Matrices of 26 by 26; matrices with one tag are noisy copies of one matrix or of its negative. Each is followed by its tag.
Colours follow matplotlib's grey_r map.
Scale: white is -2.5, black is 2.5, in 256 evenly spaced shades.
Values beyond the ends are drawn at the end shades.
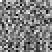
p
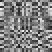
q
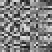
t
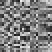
t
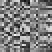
t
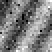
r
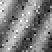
r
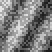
r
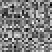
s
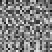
p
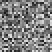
s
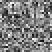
s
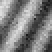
r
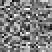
t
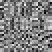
q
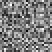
s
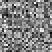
s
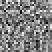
p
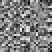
t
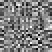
q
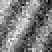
r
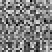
p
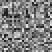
s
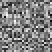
s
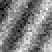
r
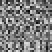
p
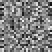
q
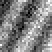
r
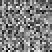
p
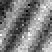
r
